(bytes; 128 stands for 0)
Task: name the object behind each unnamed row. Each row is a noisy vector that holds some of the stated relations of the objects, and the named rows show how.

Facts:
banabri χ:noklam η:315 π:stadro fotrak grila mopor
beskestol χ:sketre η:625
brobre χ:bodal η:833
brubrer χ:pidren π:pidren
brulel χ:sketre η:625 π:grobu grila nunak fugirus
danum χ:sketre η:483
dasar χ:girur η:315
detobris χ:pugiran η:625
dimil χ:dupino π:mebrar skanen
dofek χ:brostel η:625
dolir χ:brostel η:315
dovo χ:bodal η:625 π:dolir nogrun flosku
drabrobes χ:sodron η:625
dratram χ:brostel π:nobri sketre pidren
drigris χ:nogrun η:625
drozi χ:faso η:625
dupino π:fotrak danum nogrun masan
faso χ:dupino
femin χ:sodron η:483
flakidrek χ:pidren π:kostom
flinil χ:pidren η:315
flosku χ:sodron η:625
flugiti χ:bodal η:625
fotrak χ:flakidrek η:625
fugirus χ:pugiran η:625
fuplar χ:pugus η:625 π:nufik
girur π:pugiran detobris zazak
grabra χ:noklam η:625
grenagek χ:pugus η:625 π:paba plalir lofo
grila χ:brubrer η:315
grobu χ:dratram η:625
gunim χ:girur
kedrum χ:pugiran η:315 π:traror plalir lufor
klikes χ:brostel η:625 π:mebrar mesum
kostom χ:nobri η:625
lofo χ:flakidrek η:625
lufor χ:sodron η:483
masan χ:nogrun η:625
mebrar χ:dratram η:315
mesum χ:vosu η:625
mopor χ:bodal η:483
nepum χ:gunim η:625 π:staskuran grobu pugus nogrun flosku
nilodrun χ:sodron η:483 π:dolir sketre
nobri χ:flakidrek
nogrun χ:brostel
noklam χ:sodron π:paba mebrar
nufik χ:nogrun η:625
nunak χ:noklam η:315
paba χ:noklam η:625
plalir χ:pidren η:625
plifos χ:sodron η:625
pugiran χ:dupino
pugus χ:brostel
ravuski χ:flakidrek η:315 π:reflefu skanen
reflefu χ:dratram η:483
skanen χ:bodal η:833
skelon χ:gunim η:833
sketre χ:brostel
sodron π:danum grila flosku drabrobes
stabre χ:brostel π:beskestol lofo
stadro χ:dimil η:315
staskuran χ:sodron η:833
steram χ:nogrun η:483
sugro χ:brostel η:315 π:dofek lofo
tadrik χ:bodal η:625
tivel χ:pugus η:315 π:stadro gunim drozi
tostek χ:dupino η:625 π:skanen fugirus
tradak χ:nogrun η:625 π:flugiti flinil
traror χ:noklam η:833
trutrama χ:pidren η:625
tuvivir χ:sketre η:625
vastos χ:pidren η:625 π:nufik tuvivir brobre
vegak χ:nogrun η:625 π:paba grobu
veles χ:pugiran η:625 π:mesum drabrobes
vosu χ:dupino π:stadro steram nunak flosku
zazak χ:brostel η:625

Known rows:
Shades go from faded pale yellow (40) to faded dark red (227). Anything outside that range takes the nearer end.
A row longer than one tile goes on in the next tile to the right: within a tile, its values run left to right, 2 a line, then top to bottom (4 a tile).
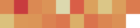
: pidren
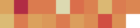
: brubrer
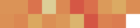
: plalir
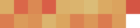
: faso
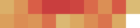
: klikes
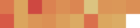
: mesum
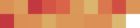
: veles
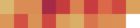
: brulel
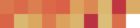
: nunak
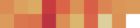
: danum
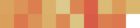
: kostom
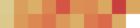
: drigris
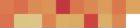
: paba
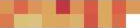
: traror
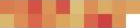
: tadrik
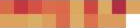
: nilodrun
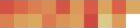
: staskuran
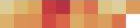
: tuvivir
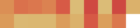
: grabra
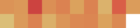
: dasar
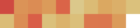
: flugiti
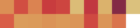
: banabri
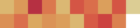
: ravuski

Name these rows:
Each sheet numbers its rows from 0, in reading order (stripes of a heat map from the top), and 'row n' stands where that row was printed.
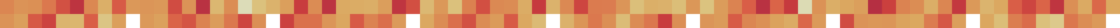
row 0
grobu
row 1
brobre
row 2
vosu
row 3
masan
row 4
bodal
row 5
fuplar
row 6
tostek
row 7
reflefu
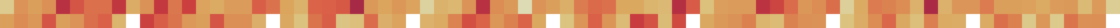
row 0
vegak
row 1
dupino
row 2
mebrar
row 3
nufik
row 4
gunim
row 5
dofek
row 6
zazak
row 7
flinil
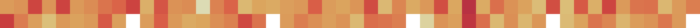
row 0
kedrum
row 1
flakidrek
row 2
trutrama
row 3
sketre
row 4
brostel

